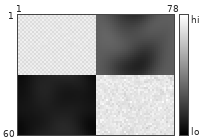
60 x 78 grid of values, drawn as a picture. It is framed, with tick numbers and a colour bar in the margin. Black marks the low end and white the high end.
It is made of 2 by 2 panels. Panel 1,1: very high, checkered, faint in contrast. Panel 1,2: low, smooth. Panel 2,1: very low, smooth, faint in contrast. Panel 2,2: very high, fine-grained, faint in contrast.
